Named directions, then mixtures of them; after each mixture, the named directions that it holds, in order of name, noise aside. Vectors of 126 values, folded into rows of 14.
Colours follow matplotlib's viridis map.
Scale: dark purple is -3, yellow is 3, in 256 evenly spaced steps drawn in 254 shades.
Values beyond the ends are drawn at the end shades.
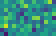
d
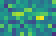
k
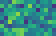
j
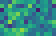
j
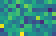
d, j, k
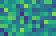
d, j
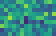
d, j, k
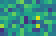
d, j, k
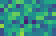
d, j, k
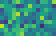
j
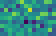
d, j, k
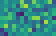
d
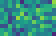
d, j, k
